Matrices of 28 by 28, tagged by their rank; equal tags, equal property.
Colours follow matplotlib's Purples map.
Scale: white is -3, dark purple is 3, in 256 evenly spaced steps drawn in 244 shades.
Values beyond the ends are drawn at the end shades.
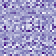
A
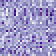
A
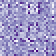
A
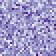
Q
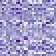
A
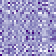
A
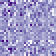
A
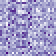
A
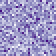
Q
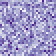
Q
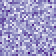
Q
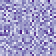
A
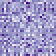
A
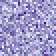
Q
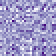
A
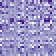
A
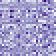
A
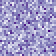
Q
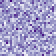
Q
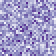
Q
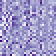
A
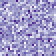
Q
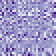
A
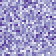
Q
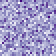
Q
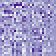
A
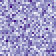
Q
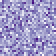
Q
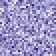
Q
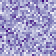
Q
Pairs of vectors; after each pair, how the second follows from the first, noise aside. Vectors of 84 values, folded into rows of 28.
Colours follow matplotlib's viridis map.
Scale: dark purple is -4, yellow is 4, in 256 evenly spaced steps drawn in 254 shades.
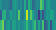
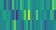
reversed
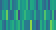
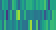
sign-scrambled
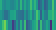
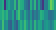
reversed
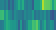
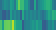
reversed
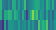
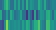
sign-scrambled
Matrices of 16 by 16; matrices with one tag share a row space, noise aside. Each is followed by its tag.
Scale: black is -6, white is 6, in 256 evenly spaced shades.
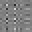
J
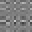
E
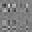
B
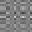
E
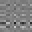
E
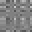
E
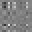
B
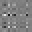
B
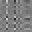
J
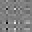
J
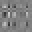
B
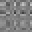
E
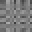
E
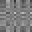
E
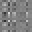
B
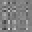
B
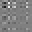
B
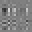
B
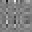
J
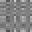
E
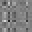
B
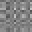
E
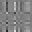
J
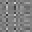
J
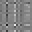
J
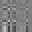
B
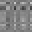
E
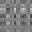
E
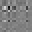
B
